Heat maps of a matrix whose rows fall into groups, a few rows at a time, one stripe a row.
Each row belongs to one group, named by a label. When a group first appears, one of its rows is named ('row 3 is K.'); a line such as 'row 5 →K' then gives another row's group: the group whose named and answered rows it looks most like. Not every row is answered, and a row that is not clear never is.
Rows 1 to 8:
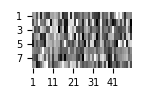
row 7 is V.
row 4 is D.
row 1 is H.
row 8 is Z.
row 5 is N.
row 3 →V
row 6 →V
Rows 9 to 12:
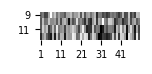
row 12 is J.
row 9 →Z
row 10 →V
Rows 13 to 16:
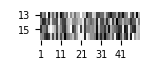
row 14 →Z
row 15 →Z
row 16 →Z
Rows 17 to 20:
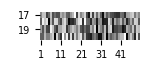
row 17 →N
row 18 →D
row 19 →N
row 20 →J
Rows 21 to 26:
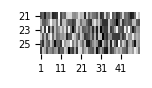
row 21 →Z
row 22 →V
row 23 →H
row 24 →N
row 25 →J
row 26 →D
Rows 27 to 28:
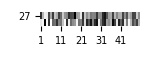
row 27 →D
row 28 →H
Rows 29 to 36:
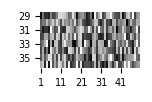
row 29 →N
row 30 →J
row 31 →Z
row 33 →D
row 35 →V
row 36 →H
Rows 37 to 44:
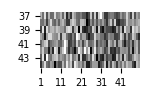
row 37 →N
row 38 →N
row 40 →V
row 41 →D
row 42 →D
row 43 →H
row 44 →J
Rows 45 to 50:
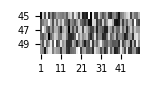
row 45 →H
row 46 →V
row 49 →N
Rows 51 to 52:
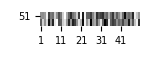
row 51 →D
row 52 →D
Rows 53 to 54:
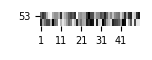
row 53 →V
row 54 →N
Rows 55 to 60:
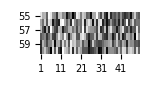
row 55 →V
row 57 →Z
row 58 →N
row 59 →J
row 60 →J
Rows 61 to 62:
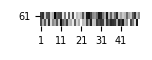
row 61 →J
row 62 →H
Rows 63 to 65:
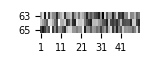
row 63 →H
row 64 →V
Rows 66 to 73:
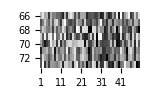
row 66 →H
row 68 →V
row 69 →N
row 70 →Z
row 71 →J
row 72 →J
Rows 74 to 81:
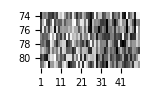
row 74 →N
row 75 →J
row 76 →J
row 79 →V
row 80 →Z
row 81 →D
